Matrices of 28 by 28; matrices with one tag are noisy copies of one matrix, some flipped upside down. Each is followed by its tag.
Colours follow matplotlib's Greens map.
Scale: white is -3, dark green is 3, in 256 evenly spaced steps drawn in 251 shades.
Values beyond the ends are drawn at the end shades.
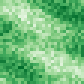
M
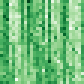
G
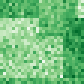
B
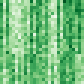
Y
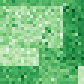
B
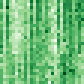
Y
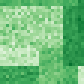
B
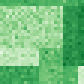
B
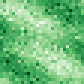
M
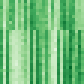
Y
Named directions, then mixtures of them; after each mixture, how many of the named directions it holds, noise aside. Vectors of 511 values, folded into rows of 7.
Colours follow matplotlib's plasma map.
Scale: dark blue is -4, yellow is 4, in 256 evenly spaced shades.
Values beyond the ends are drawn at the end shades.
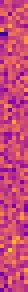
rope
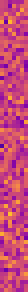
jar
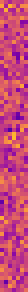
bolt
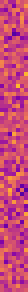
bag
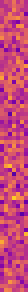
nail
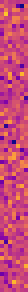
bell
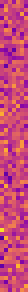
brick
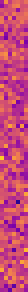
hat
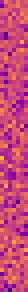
three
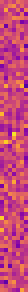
three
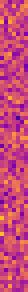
two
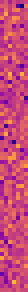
one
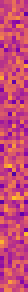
one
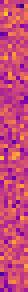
three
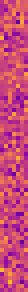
three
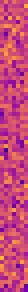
three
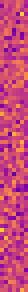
three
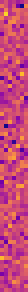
two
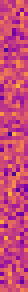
three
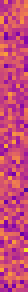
three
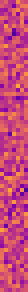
one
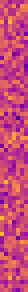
two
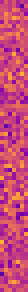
two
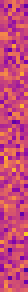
three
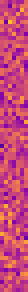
one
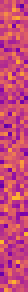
two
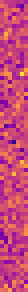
three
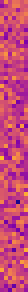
one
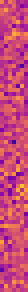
two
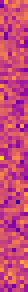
one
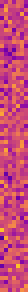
one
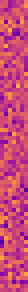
two
